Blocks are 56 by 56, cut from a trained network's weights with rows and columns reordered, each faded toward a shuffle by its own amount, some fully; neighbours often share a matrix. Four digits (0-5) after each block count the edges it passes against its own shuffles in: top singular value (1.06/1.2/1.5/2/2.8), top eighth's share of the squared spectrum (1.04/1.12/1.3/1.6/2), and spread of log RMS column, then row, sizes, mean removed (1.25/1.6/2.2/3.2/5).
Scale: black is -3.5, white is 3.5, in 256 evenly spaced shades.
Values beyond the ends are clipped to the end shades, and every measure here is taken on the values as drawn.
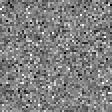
0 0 0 0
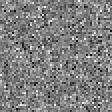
2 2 1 0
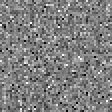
0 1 0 0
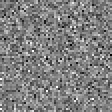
0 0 0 0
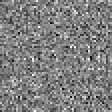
3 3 1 2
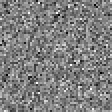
0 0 0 0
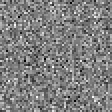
0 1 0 0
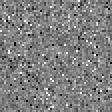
1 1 0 0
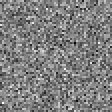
0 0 0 0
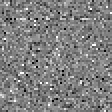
1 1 0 0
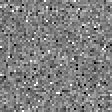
0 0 0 0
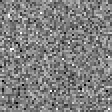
2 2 0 0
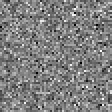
1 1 0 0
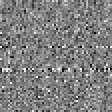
3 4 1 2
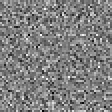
3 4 0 2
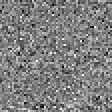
2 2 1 1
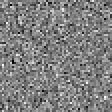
2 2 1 0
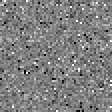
1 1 0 0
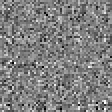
3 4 1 2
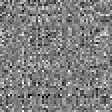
3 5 3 3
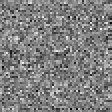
3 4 1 2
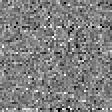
3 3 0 2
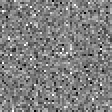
1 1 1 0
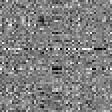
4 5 2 3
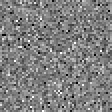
1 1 0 0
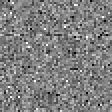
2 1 0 0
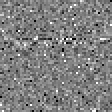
3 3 0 1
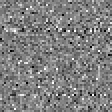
3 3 0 1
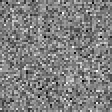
1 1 0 0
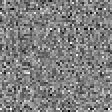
3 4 0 2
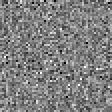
2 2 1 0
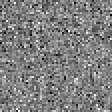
2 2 0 0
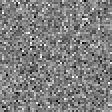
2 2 1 0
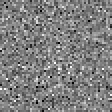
2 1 0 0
